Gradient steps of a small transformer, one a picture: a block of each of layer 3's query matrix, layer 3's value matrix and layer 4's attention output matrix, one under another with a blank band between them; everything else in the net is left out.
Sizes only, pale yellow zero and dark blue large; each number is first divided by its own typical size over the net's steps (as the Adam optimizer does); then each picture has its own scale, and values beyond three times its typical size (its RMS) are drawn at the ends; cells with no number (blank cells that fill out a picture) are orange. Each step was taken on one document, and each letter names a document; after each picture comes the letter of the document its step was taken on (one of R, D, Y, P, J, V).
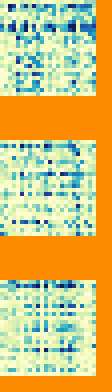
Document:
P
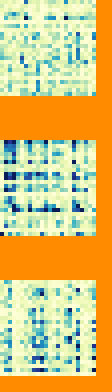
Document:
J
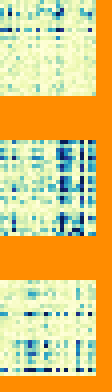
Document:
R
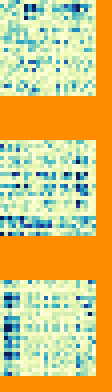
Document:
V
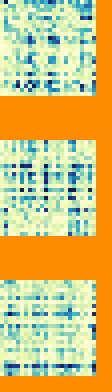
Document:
P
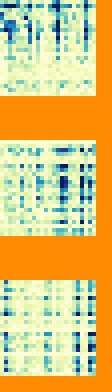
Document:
R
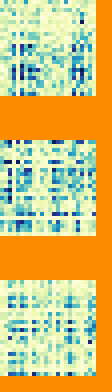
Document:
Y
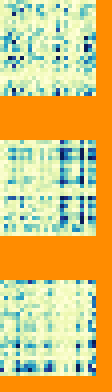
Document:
R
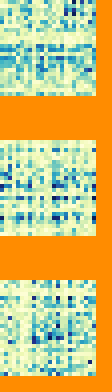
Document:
Y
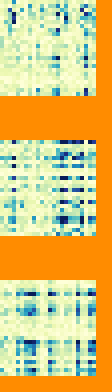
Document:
R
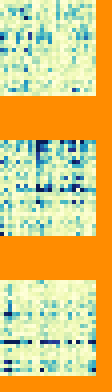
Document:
V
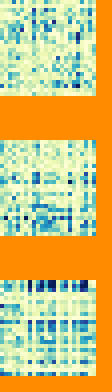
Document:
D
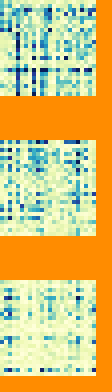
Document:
V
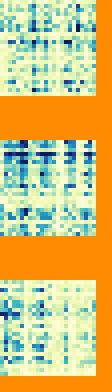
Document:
D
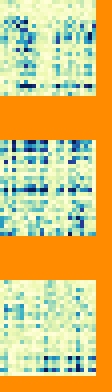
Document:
J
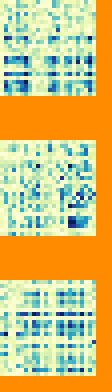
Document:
P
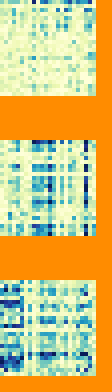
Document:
D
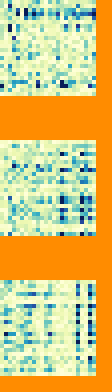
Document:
R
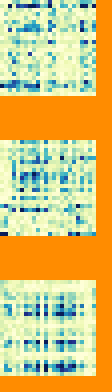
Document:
P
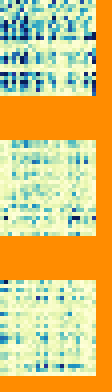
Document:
P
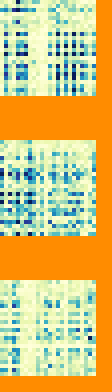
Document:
Y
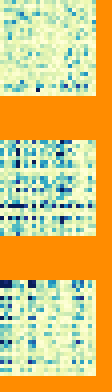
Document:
J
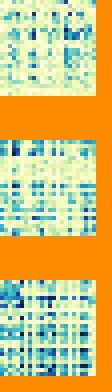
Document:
D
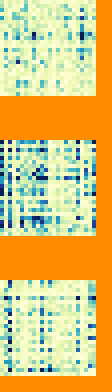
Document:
V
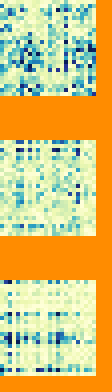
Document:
V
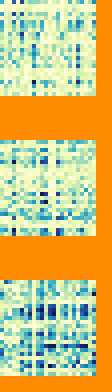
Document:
D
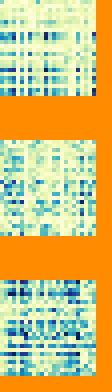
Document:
Y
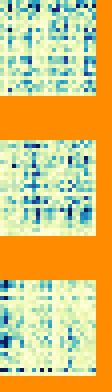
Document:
P
